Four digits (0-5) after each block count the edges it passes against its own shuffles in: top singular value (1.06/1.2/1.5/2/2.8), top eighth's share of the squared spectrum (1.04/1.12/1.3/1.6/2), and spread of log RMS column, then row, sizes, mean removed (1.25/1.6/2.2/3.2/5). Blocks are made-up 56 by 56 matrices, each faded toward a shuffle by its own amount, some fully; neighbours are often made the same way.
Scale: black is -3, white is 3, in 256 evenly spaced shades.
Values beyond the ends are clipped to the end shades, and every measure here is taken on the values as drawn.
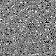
3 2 0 1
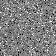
1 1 0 0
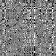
4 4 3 1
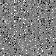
3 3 2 0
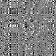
4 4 3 2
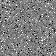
1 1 0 0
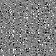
3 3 2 1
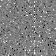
3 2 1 0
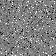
0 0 0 0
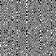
4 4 3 2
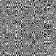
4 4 3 2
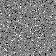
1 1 1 0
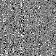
1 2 2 0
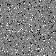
0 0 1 0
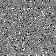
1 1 0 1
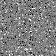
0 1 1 0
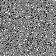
0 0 0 0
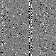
3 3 2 0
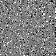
1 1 2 0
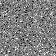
0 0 0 0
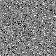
0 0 0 0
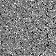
0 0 0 0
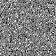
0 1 1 0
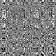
4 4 3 2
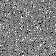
1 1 0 0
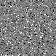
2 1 0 0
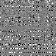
2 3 3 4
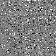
1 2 2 2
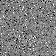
0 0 0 0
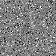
0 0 0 0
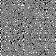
4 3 2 1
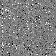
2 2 1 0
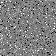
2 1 0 0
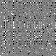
4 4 2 2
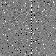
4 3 1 0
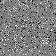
2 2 0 0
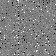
2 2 1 0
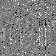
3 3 1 0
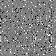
3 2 1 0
